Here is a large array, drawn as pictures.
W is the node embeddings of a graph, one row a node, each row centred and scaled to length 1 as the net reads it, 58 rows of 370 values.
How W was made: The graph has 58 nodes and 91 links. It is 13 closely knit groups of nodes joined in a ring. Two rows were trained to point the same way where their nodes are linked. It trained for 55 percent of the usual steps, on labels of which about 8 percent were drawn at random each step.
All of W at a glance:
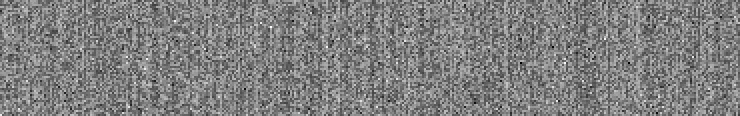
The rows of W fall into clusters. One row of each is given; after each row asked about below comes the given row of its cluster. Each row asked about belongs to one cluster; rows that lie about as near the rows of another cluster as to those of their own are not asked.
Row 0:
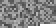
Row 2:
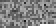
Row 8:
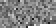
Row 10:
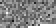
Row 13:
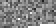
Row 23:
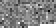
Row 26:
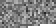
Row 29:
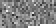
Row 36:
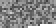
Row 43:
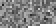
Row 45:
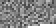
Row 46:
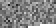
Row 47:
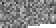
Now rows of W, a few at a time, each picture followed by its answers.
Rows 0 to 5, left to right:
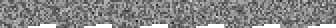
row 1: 13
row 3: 45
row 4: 26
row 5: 43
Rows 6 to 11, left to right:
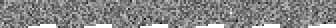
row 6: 26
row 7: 46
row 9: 36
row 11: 46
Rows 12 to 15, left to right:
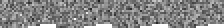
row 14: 23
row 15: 23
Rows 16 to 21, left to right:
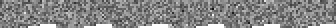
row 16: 26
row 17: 0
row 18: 47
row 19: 26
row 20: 23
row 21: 13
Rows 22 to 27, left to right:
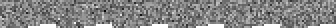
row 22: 29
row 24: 46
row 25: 10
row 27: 8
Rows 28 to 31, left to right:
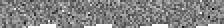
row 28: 29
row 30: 8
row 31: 10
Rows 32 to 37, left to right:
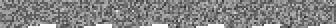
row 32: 10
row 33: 13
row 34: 10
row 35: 46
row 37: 0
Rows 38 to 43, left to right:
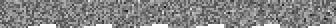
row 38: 26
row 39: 47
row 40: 45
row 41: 43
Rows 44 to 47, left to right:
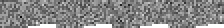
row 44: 2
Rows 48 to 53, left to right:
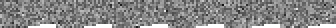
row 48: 2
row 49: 43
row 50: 13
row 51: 47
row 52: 36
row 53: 10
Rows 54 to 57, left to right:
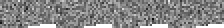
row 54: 45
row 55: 47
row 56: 29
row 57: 36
